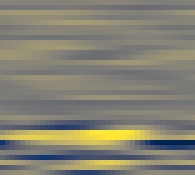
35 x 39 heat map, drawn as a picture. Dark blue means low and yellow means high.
Histogram: heavy tails on both sides. Seam: horizontal, 70% of the way down, the top part calmer. Grain: streaks across. Slope: none.
